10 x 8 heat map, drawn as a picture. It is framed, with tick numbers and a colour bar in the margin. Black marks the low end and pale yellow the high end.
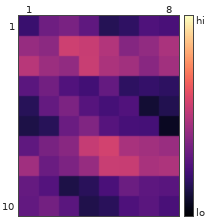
The ninth with the lowest average is the middle right. On average the colour sits 30% of the way up the scale. No overall slope runs across the table. Horizontal stripes repeat 2 times down the table.
